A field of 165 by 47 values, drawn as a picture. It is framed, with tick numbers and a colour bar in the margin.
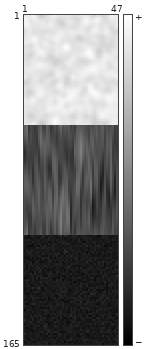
The table splits into 3 rows of 1 panel. Panel 1,1: very high, blotchy, faint in contrast. Panel 2,1: low, streaked downward. Panel 3,1: very low, fine-grained, faint in contrast.
